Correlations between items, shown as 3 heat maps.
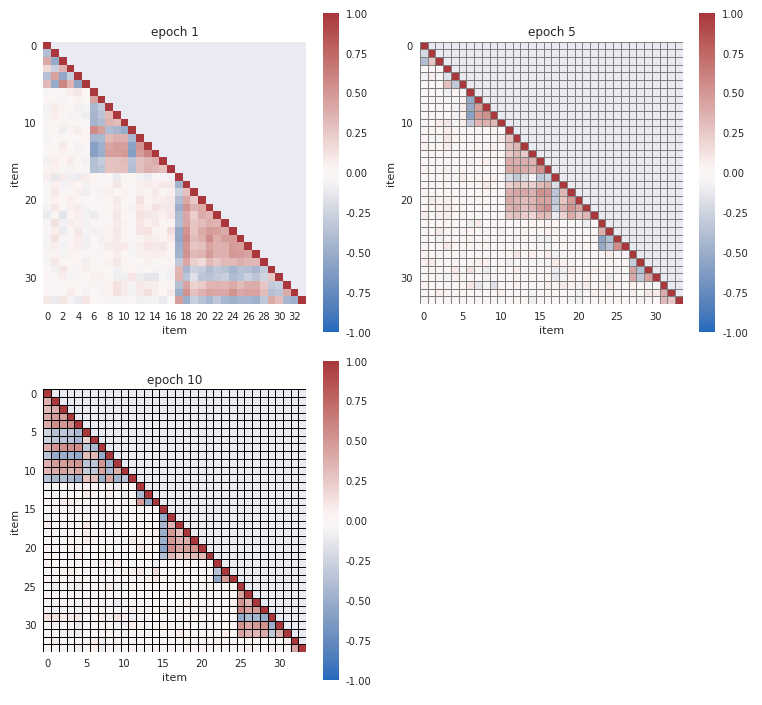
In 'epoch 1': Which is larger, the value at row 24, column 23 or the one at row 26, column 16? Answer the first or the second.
the first
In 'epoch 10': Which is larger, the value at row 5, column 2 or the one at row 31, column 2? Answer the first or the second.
the second
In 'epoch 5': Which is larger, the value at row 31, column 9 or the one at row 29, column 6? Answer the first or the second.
the second
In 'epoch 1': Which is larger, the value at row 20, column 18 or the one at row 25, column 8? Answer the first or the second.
the first
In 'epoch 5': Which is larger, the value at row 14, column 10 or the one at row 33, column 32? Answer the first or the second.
the second
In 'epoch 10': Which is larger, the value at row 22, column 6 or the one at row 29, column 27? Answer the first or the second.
the first
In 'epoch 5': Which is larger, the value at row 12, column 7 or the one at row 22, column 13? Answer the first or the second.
the second
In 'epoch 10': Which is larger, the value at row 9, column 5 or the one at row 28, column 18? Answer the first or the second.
the second
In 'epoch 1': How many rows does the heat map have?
34
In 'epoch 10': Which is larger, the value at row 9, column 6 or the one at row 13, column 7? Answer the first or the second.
the second
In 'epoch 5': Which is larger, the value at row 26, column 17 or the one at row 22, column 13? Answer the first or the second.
the second
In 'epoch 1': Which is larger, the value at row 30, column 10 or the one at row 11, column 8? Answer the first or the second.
the first
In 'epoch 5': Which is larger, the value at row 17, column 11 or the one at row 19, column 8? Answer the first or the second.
the second
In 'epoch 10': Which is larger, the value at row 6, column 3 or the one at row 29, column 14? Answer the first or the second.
the second
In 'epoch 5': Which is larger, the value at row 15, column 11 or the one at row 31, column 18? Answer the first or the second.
the first
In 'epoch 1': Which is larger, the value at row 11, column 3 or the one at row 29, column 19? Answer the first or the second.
the first
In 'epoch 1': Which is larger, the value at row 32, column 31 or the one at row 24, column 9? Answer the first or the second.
the first
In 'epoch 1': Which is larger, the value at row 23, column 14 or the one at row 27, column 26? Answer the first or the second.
the second
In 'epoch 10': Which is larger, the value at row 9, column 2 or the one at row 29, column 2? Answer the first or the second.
the first
